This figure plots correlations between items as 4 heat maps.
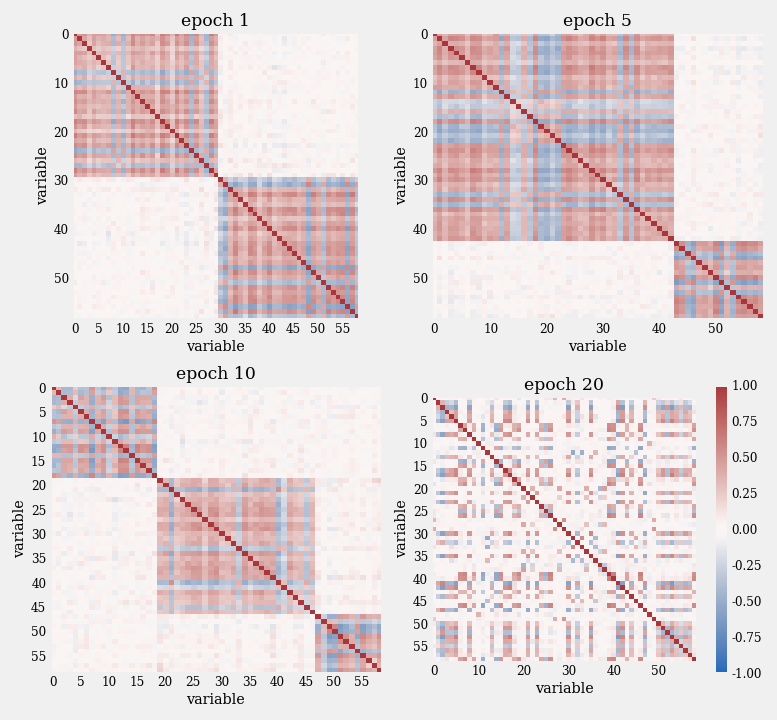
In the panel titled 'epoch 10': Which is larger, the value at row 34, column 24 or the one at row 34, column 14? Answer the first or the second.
the first
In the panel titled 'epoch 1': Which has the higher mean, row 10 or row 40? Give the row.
40
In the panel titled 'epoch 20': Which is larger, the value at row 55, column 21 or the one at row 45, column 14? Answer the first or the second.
the second
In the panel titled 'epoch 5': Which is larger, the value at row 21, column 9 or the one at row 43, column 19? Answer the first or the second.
the second
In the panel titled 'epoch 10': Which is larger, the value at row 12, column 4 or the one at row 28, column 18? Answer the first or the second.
the second
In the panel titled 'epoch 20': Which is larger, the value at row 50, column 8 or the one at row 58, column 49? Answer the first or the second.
the first
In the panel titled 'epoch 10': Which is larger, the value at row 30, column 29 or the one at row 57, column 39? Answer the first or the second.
the first
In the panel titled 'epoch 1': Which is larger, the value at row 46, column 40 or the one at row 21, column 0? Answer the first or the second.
the second
